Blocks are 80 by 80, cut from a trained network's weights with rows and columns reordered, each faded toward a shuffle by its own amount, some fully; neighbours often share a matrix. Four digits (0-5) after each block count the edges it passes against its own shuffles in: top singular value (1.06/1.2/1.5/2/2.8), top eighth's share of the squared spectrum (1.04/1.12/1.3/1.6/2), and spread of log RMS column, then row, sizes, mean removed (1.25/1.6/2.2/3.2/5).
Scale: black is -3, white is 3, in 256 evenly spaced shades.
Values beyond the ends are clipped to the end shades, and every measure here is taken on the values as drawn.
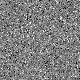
0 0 0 0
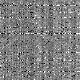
4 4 0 3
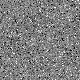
0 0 0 0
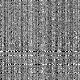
4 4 1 3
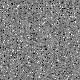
1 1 0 0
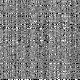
4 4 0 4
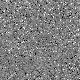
0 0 0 0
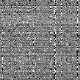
4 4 3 0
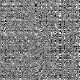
3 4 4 1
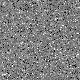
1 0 0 0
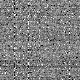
3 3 2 0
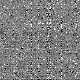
3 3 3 0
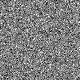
1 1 0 0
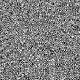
3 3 1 2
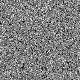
1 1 0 0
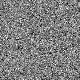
1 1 0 0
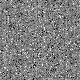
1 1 0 0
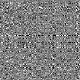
3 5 3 3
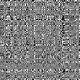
4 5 3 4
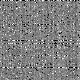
3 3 0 3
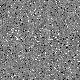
1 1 0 1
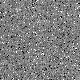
0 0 0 0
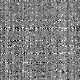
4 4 0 3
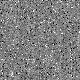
1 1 0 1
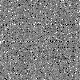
2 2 0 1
